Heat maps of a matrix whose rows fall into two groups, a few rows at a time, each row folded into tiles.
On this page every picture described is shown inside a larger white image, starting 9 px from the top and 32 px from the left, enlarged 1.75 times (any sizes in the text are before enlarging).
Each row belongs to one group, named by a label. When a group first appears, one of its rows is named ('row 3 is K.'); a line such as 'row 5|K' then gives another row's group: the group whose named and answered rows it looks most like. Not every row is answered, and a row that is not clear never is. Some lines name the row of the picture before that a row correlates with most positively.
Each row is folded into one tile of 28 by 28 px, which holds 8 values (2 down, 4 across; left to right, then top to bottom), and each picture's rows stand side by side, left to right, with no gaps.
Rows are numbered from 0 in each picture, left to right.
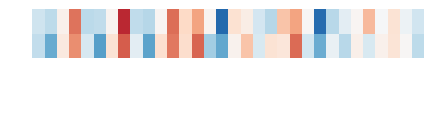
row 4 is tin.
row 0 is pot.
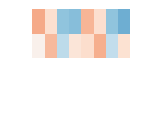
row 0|tin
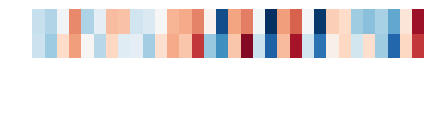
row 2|pot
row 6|tin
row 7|pot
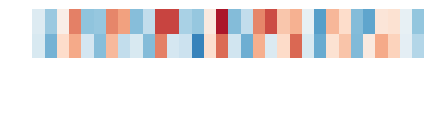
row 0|pot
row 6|tin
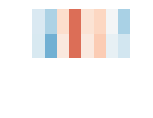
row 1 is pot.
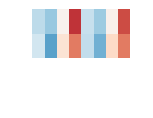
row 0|pot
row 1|pot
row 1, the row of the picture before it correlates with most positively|0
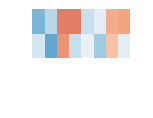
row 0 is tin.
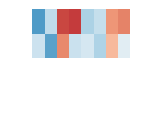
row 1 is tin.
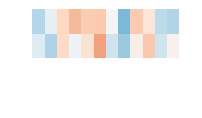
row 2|tin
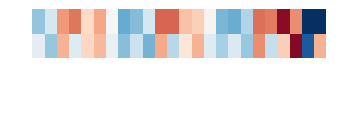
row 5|tin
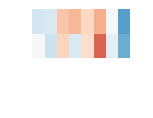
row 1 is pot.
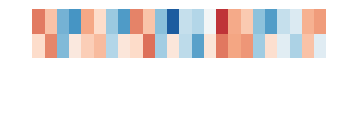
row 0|tin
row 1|tin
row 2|tin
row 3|pot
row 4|tin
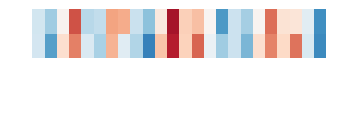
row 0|pot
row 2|pot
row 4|pot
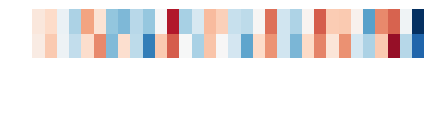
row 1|tin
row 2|pot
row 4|pot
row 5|pot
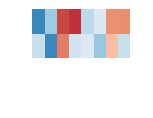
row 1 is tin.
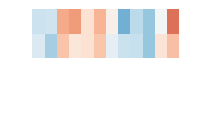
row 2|pot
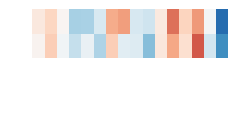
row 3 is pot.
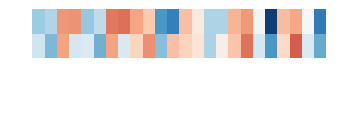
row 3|tin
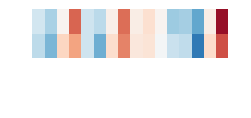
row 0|pot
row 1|pot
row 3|pot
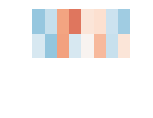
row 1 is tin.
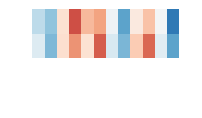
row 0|pot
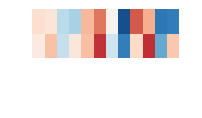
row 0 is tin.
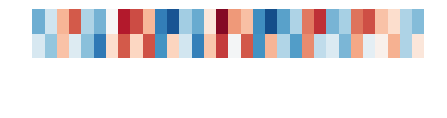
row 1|pot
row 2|tin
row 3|pot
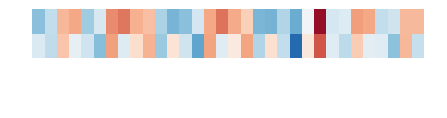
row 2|tin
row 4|tin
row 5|pot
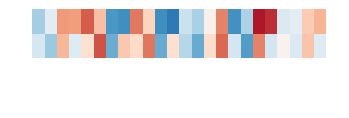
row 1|tin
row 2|tin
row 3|pot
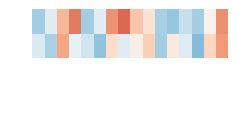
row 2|tin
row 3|pot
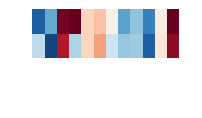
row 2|pot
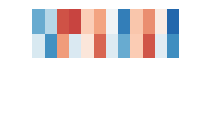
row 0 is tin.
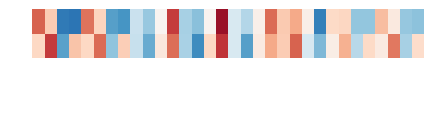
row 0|tin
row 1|tin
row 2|pot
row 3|pot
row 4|pot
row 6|tin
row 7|tin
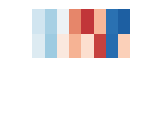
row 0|pot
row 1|tin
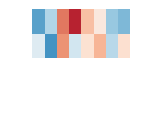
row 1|tin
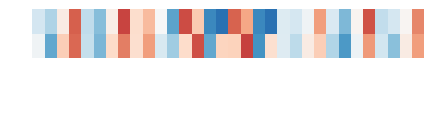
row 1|pot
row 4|tin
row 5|pot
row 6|pot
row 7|pot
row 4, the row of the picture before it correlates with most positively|1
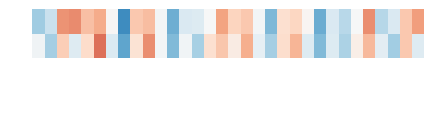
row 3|pot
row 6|pot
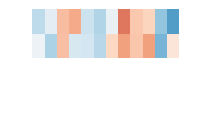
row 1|pot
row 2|tin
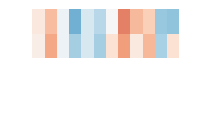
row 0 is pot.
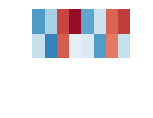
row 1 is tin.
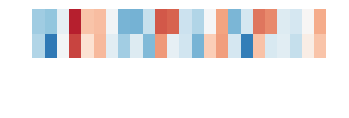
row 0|pot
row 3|pot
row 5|pot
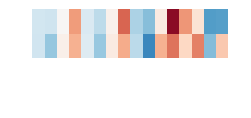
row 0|pot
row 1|pot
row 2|pot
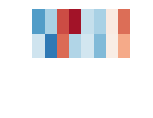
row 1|pot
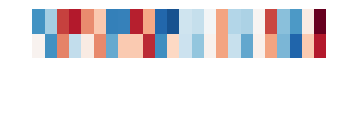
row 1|tin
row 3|pot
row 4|pot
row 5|pot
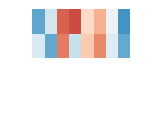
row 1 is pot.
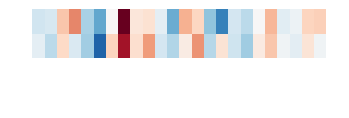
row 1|pot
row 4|pot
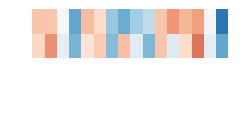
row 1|tin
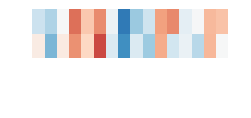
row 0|pot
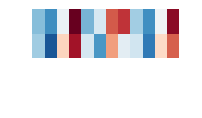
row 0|pot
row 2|pot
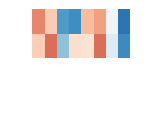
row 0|tin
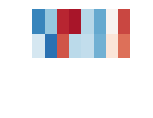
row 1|pot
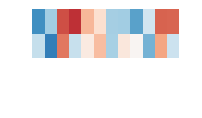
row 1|tin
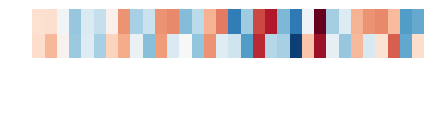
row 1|pot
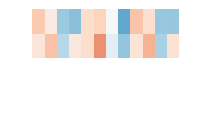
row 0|tin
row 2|tin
